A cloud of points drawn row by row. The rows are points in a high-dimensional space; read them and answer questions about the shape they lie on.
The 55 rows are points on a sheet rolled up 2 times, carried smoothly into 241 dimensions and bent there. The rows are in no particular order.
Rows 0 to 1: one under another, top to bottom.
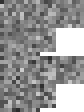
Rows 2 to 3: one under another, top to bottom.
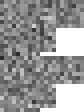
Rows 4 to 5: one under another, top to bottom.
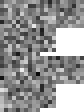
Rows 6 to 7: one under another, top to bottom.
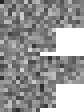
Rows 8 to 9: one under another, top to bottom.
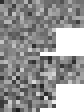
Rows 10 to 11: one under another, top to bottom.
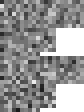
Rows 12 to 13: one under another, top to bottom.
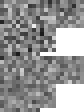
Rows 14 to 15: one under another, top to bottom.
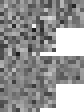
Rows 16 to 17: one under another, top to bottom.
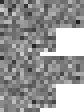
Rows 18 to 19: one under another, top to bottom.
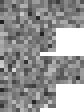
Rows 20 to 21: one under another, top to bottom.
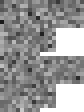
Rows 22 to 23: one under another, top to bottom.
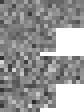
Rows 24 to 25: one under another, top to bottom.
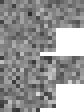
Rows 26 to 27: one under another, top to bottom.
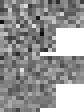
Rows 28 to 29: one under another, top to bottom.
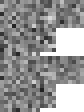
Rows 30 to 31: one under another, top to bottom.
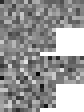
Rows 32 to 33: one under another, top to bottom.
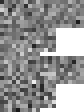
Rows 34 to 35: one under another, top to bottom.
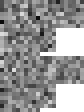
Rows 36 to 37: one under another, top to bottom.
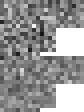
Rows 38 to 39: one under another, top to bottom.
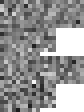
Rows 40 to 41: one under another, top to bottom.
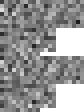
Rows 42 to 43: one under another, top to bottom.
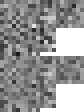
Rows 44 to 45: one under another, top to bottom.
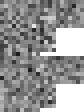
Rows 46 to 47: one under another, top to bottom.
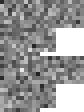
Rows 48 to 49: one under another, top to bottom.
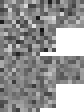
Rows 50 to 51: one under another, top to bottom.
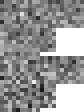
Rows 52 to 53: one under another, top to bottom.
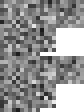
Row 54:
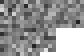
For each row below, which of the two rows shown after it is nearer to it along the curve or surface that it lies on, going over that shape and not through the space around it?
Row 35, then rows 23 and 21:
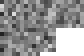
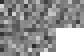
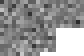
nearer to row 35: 23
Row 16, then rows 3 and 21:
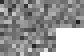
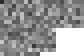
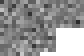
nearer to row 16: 3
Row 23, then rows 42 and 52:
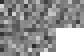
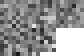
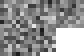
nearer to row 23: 42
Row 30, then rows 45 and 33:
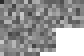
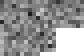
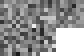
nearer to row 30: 45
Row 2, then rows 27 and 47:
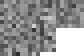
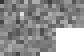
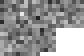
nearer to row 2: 47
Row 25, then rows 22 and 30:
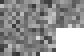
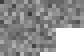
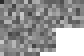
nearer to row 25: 22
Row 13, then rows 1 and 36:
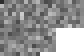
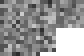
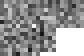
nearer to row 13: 1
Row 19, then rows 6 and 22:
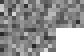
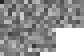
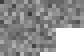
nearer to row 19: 6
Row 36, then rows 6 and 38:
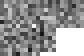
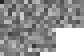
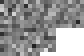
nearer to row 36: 38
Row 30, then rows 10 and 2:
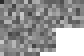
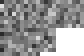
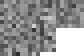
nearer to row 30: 10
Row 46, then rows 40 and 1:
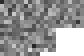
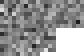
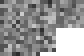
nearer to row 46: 40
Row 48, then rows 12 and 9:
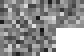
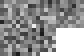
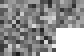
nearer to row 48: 12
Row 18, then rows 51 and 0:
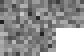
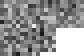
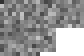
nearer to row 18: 0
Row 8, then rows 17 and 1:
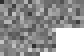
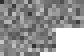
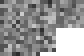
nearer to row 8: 17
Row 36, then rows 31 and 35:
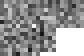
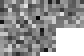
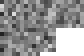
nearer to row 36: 31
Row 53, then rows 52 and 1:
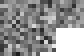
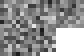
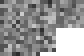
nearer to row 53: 52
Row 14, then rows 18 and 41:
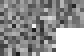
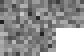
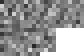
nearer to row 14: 41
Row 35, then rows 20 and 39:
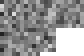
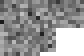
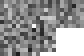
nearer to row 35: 39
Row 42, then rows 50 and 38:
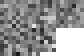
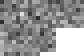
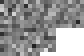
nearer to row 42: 38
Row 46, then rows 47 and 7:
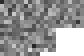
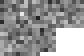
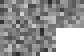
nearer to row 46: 47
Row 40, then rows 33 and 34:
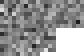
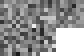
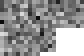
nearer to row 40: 33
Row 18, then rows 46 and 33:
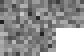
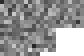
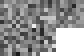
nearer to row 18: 46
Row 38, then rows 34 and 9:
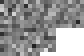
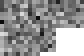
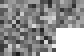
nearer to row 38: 9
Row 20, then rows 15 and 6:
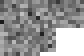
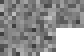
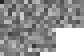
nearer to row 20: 6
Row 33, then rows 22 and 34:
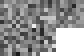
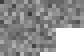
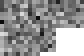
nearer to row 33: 34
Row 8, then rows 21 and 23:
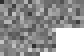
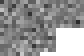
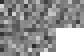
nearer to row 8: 23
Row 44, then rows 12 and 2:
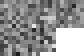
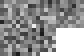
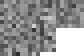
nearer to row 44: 12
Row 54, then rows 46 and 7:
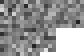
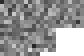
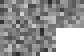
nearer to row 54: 46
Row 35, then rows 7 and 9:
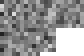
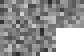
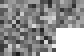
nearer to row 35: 9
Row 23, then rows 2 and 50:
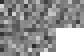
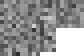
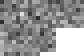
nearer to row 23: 50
